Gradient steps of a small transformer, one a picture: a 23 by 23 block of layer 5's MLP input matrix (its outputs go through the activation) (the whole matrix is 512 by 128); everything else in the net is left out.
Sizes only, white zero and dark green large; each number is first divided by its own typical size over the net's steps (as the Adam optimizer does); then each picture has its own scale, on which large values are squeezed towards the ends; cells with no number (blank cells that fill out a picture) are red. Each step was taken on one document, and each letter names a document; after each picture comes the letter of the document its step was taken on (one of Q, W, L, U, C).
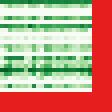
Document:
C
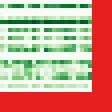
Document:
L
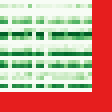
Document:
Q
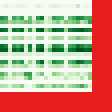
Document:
Q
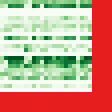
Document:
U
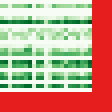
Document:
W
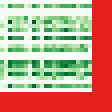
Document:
U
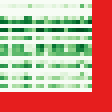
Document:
Q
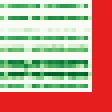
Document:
U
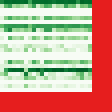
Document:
C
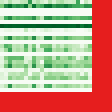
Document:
C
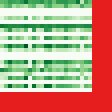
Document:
C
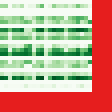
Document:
W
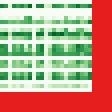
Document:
W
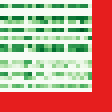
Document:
W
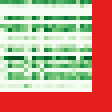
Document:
C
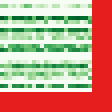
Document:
L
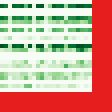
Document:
W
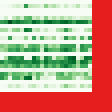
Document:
L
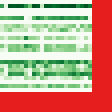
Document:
U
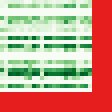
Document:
L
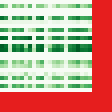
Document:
Q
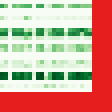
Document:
Q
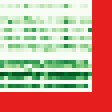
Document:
U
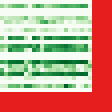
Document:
U
